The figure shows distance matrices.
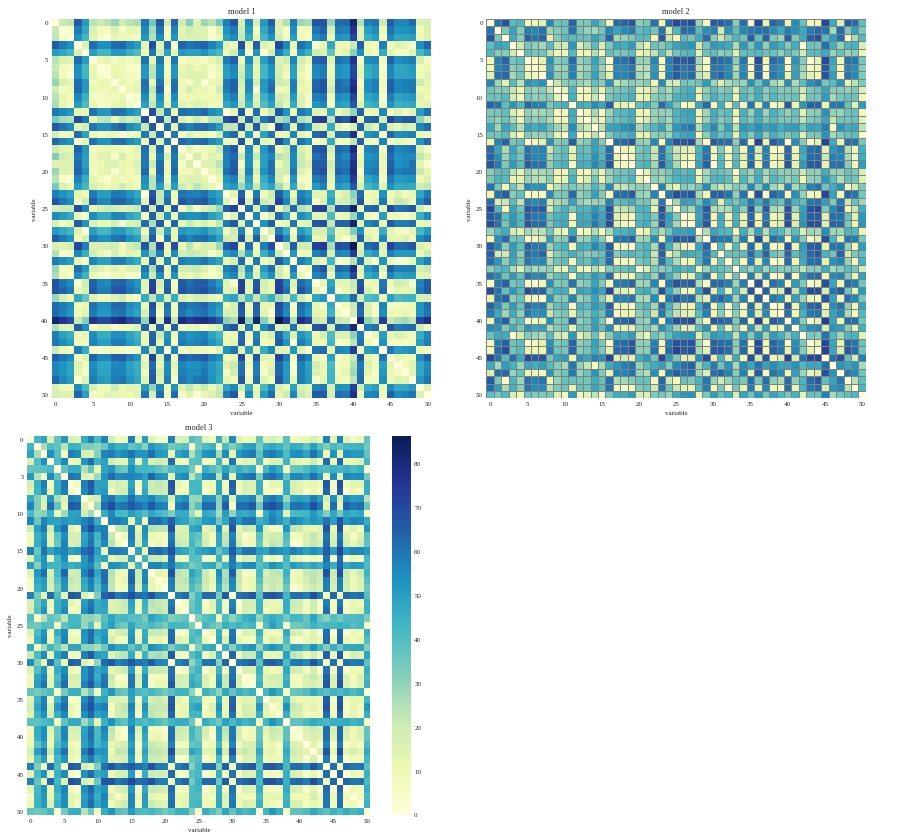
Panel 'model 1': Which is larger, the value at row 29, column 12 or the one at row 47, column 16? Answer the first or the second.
the first
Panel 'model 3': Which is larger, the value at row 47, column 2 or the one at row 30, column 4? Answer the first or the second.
the first
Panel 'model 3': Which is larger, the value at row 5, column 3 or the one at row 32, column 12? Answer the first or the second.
the first
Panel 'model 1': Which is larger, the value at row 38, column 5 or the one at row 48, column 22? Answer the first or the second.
the first
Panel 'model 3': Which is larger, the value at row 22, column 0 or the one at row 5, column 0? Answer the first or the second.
the second
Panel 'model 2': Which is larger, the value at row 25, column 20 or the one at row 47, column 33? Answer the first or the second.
the first
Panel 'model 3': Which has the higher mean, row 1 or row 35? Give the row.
1
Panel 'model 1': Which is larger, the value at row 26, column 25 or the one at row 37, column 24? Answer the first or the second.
the first
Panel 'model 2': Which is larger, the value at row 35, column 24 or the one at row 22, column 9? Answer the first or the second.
the first
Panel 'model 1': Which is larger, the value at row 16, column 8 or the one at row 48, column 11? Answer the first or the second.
the first
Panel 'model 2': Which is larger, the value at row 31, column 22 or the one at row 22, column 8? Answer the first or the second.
the first
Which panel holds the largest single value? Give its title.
model 1
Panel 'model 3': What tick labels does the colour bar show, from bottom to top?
0, 10, 20, 30, 40, 50, 60, 70, 80
